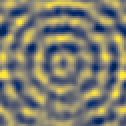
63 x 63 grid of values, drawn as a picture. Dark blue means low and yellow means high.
There are no lone odd cells. Horizontal stripes repeat 7 times down the table. The bottom middle is the calmest part. Rings spread out from the centre.
